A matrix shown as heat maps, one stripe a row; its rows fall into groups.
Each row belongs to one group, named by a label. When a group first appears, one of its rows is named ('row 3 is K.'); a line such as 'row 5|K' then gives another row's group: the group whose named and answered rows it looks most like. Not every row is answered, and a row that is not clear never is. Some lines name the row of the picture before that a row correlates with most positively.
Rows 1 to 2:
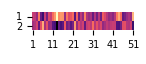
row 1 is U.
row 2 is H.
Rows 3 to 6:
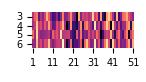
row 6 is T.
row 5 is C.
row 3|H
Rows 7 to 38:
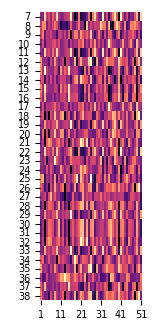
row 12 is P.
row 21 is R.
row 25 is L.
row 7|T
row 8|H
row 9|L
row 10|R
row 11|T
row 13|C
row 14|L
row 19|T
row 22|T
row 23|H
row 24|L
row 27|H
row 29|T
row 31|R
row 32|R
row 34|L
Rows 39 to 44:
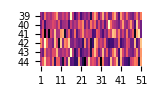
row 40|R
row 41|P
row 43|T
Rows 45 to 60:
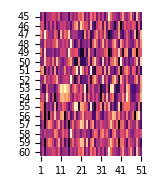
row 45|R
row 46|L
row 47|C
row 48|T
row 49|C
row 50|T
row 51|L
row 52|T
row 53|U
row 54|U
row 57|R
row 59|R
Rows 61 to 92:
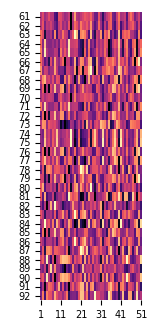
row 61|L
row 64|C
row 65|C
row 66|P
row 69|P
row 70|L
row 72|P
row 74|T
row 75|T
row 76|P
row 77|T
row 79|P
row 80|L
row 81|C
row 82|H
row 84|T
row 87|R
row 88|U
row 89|H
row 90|U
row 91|R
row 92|R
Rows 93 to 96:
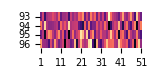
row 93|R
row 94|C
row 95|R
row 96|P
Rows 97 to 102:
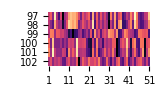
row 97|U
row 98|U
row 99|H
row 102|L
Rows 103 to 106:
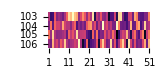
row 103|U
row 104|R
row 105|C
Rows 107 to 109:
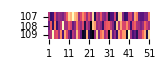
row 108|P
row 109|T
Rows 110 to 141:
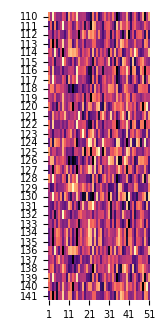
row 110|C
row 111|P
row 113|P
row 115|H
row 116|C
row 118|H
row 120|P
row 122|C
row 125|P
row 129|U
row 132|H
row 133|L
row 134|R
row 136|U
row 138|H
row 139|C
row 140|P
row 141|P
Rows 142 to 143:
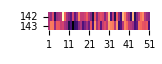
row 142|H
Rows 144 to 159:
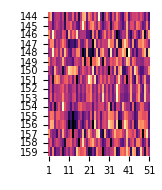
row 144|L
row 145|L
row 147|H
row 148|T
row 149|P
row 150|U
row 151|R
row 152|R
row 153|R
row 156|H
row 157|P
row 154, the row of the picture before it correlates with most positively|142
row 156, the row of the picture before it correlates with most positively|143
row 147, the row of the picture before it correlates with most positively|143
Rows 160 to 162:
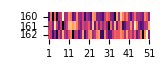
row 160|P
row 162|P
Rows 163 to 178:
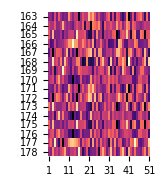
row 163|L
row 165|C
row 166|U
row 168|T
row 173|C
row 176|H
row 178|T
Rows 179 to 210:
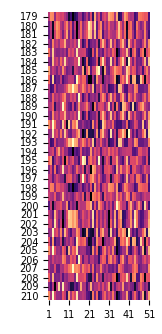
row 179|H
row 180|R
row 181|R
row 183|C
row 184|T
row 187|U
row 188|T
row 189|H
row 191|C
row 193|U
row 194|H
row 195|L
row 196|P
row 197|L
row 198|H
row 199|P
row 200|R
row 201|U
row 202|U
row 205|C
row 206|T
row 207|U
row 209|H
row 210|C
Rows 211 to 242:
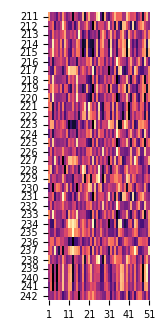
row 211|P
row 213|T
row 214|T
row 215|T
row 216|R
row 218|C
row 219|T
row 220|C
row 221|L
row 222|L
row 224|R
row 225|C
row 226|R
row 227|U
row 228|L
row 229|P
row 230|R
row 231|H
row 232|R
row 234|U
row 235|U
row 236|H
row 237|U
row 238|P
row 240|P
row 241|P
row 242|L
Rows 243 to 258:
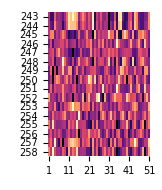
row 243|U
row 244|U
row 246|R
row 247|H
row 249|P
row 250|R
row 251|R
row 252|P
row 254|T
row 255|C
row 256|L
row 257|U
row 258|C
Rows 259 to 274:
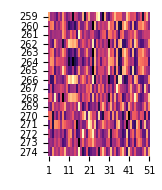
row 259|P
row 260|H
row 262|U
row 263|H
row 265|H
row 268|U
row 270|L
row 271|R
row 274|T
